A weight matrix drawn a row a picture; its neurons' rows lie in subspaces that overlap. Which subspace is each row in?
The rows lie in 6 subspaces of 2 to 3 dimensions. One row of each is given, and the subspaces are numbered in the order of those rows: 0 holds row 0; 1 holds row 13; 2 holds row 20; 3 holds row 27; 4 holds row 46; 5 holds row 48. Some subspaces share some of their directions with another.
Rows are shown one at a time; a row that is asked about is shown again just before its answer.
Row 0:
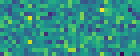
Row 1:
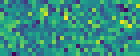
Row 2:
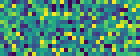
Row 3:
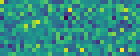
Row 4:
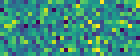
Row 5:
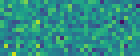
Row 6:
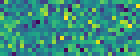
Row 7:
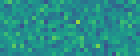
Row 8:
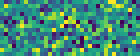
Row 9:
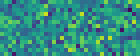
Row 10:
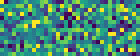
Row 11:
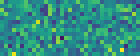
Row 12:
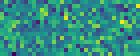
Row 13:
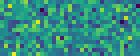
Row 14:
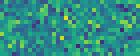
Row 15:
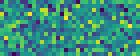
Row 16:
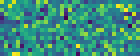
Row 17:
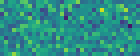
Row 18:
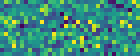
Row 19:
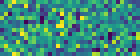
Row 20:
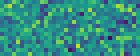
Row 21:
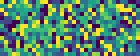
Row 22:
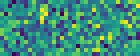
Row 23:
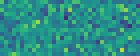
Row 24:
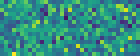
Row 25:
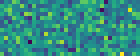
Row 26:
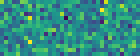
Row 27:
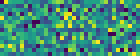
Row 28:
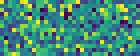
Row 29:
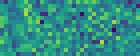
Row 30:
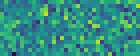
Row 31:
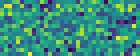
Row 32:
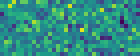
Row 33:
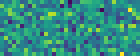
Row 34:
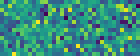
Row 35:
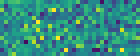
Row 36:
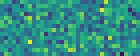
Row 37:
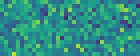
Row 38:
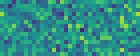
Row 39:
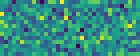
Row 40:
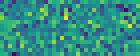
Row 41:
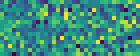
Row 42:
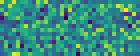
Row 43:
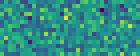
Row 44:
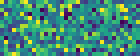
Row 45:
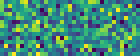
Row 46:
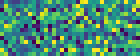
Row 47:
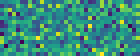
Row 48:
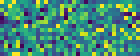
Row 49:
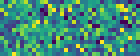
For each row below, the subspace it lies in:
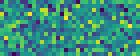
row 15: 2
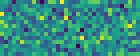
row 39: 1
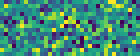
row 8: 4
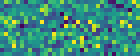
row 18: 4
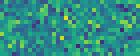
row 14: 0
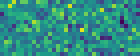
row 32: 1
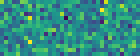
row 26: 0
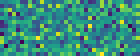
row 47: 1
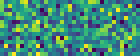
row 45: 1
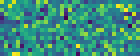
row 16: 5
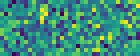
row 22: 3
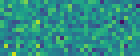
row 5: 1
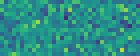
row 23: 3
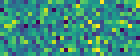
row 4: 4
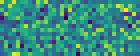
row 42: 5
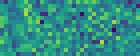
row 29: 5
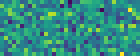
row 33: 0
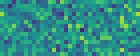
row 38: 1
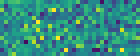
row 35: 4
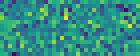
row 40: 5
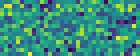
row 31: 2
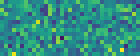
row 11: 1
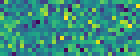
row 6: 3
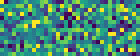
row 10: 3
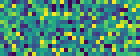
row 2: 0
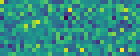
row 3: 3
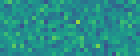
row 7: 4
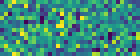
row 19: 3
